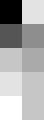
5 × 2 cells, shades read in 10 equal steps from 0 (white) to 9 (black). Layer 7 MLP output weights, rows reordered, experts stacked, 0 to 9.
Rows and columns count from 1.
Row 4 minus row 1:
-8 1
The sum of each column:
18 12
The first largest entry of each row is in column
1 1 2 2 2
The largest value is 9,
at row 1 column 1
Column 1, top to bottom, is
9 6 2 1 0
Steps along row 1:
down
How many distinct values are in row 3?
2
